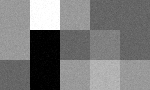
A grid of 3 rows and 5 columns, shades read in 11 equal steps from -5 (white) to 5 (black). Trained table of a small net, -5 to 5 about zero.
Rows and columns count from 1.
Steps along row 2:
up down down up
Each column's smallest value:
-1 -5 -1 -2 -1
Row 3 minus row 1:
2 10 0 -3 -2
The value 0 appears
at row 2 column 4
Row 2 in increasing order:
-1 0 1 1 5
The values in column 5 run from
-1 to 1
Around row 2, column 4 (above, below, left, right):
1 -2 1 1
